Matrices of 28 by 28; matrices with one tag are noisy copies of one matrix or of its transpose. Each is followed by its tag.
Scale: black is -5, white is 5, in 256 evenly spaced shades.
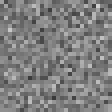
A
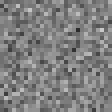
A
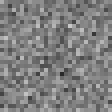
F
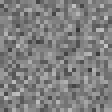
A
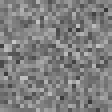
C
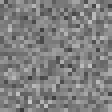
A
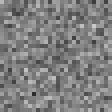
F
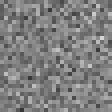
A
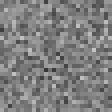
C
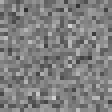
F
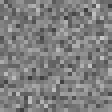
A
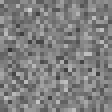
A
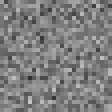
A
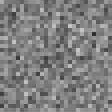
F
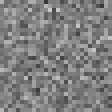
C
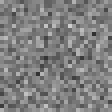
F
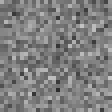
F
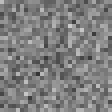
F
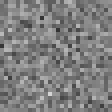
C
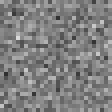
F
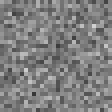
F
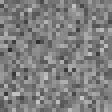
A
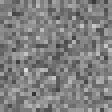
F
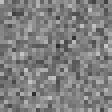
F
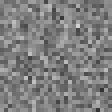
C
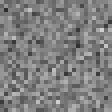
A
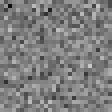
A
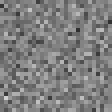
A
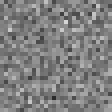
A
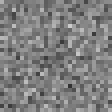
F
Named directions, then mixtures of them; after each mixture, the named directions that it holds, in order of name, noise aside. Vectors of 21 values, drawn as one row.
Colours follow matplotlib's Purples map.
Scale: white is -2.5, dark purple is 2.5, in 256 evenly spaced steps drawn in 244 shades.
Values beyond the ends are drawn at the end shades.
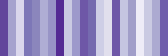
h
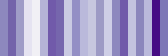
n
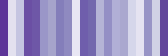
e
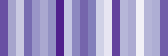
h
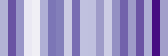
e, n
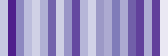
e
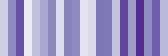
h, n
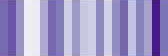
n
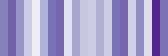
n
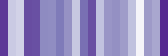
e, h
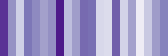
h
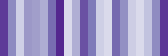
e, h, n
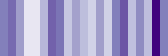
n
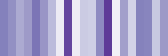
e, h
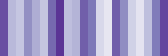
e, h, n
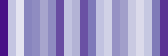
e, h, n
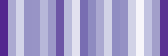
e, h, n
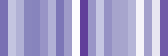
e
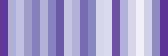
e, h, n
